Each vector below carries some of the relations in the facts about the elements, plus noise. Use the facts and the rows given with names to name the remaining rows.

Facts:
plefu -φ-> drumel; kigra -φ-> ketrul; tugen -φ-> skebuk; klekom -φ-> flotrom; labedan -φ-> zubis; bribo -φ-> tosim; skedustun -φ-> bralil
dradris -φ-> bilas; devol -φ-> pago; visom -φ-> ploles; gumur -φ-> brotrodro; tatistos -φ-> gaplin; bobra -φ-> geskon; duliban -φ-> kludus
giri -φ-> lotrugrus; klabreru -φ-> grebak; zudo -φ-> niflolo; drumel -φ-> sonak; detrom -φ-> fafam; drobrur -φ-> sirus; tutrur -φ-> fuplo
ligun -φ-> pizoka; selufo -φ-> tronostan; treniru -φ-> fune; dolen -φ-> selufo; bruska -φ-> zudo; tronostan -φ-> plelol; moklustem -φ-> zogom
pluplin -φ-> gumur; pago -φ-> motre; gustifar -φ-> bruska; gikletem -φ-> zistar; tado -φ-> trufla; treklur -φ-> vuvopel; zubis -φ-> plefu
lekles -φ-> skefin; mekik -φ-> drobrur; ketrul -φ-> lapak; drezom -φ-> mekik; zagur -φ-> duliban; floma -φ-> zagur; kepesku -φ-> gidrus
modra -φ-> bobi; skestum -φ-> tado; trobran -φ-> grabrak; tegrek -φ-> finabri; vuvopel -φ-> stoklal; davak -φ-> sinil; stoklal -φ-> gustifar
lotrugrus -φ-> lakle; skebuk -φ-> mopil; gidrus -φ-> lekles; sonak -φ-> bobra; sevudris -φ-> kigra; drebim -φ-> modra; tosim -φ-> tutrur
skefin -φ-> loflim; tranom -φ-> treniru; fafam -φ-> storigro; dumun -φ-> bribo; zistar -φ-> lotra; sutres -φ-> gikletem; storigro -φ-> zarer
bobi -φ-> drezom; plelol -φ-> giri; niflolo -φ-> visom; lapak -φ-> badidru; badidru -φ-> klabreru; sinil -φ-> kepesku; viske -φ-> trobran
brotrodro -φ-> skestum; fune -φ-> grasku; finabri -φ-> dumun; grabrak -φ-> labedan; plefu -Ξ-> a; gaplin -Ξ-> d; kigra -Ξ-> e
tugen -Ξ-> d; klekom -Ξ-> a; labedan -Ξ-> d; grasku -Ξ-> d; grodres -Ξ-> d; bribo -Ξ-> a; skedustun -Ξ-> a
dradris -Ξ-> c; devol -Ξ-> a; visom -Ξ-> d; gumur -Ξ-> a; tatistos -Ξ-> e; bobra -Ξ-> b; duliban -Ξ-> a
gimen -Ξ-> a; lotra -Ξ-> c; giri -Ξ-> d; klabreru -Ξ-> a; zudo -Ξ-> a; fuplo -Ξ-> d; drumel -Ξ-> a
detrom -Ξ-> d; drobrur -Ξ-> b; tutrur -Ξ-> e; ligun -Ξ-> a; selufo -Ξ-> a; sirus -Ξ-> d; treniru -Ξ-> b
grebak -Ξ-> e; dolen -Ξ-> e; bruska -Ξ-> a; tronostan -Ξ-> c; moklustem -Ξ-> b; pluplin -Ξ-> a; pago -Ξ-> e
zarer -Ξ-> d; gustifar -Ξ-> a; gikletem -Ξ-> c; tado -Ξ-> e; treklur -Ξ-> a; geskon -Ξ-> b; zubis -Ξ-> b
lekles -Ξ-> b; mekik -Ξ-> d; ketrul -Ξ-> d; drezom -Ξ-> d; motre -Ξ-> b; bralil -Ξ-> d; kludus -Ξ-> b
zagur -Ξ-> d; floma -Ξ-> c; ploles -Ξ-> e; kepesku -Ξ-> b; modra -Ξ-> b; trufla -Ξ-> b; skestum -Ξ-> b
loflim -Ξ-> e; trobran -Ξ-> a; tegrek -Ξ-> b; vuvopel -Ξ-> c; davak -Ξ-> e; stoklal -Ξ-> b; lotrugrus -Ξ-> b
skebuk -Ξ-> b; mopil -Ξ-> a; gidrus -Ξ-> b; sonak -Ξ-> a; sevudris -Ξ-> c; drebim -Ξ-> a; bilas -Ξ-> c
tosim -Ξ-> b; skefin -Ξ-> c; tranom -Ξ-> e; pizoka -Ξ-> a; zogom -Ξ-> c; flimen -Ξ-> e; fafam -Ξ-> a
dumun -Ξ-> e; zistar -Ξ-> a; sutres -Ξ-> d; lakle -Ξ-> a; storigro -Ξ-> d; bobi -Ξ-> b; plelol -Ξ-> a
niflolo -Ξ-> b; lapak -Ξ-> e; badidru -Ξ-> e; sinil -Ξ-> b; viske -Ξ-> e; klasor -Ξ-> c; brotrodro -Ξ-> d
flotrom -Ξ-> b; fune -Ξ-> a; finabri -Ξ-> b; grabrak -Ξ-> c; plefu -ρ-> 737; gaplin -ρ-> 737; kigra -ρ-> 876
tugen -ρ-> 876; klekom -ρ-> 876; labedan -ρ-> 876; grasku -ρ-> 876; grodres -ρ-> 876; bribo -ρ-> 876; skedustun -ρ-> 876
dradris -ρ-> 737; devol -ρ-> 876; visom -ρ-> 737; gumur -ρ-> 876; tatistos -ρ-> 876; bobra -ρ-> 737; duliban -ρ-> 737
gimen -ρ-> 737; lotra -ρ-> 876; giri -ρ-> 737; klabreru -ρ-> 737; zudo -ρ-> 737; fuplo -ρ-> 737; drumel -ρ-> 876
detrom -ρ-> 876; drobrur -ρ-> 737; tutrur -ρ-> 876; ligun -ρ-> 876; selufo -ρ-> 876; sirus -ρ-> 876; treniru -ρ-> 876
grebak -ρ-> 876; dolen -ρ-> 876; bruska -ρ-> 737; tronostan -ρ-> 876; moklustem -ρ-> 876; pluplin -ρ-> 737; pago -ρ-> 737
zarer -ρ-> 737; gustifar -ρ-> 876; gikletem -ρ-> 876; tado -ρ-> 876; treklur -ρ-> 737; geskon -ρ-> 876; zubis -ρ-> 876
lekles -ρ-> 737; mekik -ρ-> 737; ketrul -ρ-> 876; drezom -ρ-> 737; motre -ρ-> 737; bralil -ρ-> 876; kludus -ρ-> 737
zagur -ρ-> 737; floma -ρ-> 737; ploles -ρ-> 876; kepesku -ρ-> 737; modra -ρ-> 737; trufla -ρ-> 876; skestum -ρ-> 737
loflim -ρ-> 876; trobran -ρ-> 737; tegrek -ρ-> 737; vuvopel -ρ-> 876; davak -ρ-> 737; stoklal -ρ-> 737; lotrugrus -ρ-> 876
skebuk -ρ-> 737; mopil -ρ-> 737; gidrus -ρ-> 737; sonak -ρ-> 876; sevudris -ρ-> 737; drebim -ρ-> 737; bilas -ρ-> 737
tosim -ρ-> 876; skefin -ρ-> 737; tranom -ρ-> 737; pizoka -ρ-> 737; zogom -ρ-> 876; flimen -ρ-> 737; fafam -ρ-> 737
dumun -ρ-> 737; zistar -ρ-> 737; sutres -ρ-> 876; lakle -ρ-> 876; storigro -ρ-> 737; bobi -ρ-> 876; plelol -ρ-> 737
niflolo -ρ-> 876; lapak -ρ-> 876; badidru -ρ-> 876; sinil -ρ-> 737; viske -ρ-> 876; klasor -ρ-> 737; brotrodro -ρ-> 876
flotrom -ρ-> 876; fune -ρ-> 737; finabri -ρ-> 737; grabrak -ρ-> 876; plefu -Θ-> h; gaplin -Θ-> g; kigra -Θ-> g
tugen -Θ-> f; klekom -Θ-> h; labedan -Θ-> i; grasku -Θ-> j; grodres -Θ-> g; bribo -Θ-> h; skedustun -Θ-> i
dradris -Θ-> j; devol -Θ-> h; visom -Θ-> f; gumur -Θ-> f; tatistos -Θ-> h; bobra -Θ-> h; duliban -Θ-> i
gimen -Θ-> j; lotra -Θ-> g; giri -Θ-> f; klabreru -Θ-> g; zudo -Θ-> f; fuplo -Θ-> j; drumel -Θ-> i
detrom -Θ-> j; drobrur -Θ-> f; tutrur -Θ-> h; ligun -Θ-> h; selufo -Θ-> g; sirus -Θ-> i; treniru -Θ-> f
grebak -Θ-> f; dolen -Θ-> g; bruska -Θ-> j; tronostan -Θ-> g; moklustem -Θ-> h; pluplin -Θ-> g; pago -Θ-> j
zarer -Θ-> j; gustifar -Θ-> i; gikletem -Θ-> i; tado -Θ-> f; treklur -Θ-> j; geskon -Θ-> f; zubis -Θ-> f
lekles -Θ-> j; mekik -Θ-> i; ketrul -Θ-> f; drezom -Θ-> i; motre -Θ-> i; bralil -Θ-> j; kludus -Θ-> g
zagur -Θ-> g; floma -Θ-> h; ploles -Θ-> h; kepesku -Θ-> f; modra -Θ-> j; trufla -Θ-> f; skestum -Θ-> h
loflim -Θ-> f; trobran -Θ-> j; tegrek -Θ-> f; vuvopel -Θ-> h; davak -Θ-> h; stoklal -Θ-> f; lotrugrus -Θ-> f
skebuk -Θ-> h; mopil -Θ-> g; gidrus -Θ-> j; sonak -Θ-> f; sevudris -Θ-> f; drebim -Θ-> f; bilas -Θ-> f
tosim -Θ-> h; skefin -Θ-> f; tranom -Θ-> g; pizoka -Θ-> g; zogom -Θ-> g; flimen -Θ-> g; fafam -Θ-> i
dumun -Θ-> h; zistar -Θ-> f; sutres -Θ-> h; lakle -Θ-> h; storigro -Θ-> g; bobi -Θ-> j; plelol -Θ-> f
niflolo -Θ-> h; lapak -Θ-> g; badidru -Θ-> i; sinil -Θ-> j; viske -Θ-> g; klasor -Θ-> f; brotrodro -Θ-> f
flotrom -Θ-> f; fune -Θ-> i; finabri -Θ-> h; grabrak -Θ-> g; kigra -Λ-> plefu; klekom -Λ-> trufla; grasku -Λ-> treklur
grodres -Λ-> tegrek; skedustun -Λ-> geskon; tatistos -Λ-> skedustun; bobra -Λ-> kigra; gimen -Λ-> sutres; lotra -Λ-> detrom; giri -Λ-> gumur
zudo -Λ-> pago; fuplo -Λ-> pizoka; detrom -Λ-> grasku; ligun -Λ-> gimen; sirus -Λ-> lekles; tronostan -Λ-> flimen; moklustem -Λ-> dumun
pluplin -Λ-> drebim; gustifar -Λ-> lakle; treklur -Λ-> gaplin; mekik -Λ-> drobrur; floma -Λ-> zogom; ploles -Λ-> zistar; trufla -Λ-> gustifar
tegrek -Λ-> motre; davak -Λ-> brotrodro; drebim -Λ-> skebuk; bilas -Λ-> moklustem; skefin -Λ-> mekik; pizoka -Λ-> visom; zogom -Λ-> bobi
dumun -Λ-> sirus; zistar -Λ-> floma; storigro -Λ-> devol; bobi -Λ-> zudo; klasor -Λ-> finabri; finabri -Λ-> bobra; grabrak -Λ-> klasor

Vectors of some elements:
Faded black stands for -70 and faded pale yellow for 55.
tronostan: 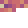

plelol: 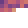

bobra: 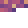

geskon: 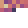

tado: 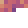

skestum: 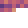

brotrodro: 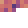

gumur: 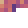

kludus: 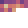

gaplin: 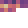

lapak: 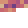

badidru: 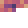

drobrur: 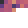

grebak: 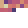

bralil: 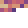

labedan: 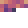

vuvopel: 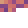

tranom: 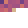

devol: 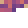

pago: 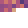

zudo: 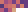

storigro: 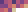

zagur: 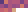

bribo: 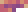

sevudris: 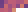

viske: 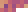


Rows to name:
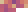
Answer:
ligun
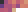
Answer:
skefin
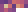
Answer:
motre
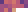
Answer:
dradris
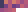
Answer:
skebuk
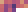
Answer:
gikletem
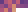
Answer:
treklur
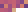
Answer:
zistar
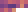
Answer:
drezom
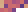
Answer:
detrom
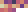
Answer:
lotra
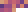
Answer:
floma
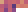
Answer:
skedustun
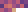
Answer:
visom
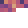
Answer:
trobran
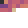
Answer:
pluplin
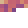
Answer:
moklustem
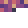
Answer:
plefu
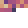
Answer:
sirus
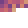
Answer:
giri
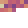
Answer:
kigra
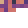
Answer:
gustifar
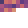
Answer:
lekles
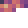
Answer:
flimen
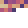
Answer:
grasku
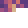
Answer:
bruska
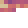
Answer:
zogom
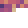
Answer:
davak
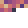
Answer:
lakle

